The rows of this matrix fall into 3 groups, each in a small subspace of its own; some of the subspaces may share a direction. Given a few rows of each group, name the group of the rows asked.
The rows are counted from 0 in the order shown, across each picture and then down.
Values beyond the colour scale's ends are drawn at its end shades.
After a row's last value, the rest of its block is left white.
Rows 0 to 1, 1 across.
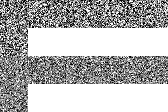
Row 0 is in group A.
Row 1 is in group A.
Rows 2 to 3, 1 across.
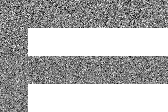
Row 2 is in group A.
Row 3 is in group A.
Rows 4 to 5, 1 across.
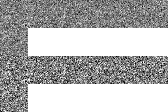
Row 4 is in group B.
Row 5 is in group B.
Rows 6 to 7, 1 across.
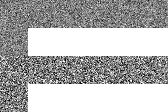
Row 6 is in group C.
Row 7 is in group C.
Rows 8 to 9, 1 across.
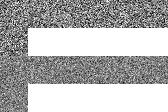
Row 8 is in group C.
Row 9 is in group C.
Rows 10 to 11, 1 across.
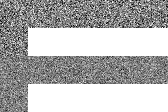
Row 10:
C
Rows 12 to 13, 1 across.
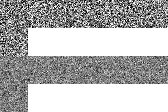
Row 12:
A
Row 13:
B
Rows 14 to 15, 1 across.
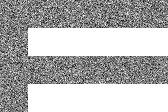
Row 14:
A
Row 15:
C
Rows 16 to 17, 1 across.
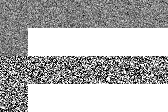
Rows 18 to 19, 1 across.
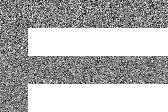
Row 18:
A
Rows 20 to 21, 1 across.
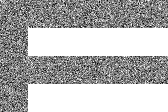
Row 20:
C
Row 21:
B
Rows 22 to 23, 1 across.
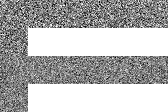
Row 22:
C
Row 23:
C
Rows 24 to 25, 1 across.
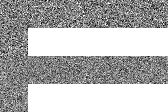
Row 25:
C
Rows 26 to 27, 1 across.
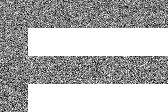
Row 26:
C
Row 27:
B
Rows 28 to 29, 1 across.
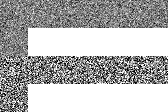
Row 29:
A
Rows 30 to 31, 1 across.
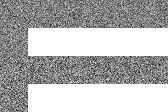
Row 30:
C
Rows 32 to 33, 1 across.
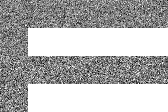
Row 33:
A
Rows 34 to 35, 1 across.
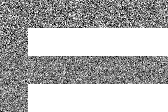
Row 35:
B
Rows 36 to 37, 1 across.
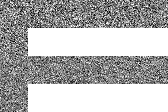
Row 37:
A
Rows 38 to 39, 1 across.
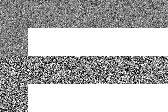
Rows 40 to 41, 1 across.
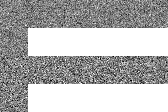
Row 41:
C
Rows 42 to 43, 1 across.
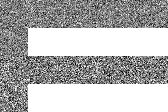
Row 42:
B
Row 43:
B
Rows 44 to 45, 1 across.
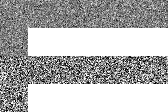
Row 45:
C
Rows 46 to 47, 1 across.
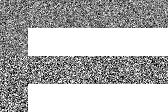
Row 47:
A
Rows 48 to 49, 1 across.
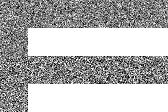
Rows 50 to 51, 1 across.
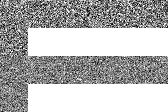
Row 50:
A
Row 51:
B
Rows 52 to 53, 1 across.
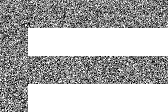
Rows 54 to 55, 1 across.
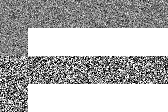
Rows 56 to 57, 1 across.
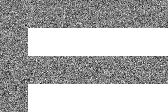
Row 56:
B
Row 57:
B
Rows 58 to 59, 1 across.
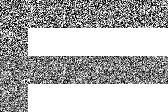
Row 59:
B
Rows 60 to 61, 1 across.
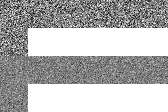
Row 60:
C
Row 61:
A
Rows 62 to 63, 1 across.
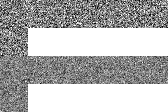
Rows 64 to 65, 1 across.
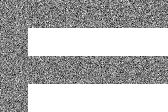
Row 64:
A
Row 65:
A
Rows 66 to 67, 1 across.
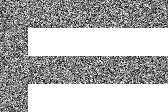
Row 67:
C
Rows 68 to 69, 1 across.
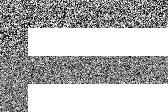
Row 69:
A
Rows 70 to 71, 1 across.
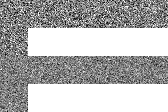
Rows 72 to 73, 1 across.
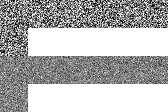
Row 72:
A
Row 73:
C
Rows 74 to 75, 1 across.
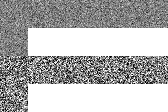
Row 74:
A
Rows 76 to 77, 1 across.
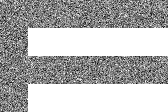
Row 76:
C
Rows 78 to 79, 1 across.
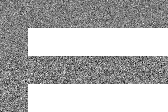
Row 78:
C
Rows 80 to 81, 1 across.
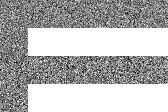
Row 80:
A
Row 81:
A
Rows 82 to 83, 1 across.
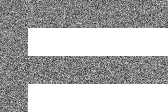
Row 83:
C
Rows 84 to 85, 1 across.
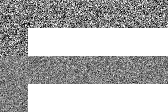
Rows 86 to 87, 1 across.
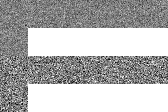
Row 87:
A
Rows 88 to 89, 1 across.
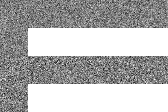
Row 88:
C
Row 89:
A
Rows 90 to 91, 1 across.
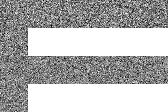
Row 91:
A
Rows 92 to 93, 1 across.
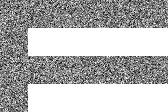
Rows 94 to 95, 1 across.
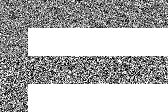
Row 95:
C
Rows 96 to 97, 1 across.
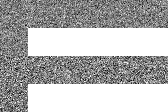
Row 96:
B
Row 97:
C
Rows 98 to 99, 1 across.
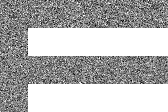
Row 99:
C
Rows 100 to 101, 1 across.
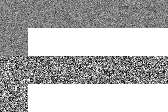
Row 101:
B
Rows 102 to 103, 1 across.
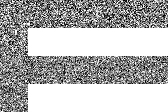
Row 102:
B
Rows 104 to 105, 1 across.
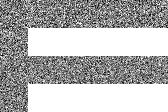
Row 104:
B
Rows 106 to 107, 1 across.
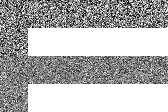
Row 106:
A
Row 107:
C
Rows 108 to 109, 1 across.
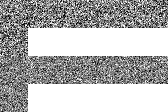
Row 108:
B
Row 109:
B
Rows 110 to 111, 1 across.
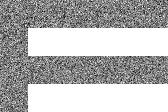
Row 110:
B
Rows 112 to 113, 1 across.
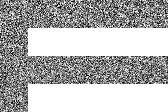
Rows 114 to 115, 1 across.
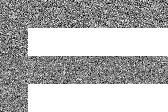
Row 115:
B
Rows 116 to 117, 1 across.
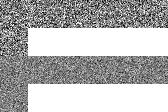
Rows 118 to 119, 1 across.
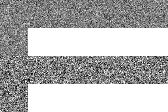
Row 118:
B
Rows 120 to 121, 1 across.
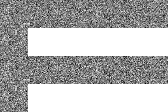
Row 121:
B
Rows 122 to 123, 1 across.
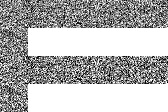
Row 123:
B
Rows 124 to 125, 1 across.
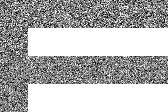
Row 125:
B
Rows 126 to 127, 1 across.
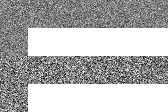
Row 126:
C
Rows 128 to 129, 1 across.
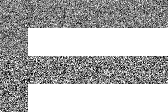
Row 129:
B
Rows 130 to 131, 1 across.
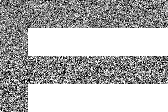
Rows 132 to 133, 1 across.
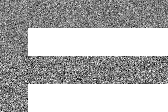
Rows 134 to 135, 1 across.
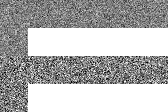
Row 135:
C
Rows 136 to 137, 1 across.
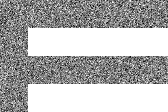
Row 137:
C
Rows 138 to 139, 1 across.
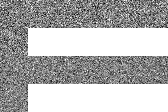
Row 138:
B
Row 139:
C
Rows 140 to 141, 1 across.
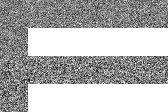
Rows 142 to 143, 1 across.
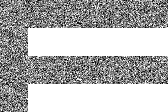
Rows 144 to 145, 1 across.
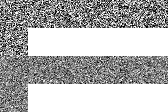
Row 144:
C
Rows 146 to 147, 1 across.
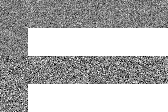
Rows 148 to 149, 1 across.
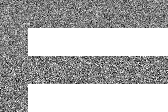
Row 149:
A
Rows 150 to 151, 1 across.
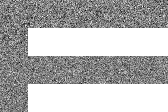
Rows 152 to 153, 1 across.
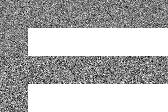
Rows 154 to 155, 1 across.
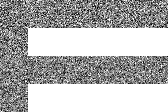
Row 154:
B
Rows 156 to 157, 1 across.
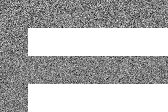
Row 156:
C
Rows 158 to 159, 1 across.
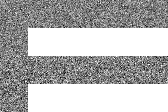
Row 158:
C
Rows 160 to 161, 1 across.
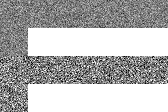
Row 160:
C
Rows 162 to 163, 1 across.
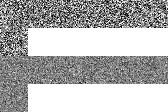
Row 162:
C
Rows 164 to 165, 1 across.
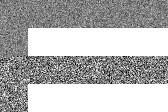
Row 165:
B
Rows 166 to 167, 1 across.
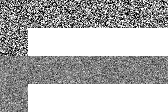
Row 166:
A
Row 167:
A
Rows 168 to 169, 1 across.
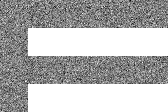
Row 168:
A
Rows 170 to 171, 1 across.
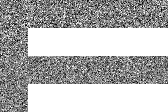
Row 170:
B
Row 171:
A
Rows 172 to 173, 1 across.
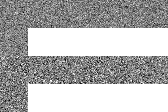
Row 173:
C
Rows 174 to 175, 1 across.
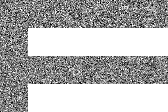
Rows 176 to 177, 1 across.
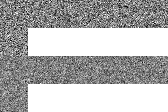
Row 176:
C
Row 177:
B
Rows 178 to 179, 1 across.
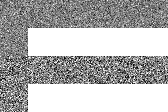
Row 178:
C
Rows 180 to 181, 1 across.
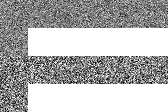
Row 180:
C
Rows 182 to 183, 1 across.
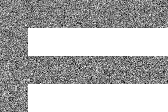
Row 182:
B
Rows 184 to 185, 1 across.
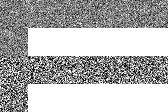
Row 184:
B
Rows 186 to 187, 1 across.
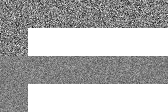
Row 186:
A
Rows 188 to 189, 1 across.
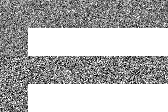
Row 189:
C
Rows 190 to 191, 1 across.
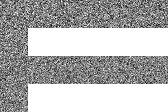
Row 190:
C
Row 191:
A
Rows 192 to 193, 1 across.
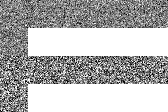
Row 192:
B
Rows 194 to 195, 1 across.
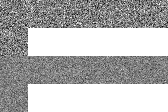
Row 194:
B
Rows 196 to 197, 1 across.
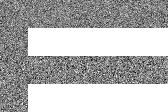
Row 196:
C
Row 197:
A
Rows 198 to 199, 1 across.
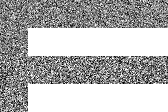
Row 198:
A
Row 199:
C
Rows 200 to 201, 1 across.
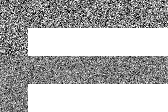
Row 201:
A
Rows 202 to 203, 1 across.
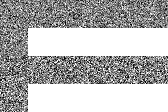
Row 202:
C
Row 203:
A
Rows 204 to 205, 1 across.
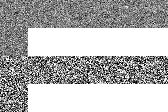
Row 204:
C
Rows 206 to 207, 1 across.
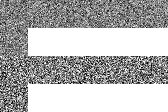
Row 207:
C
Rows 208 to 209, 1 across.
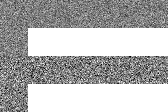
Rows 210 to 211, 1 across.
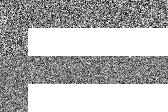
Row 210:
C
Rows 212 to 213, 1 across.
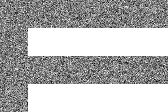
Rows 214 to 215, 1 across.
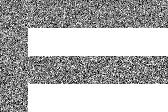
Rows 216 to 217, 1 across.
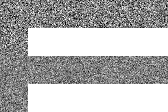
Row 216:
C
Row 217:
A
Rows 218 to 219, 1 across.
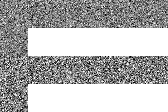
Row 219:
A
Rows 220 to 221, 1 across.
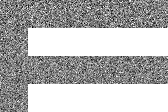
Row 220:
A
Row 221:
A
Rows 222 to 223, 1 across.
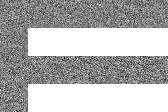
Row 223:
A
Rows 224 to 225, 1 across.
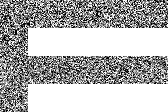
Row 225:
C
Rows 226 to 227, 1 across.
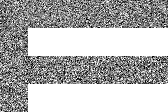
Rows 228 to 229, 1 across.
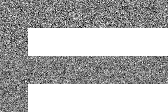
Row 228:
C
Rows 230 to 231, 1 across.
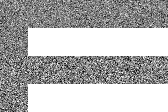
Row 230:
C
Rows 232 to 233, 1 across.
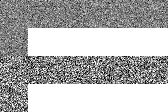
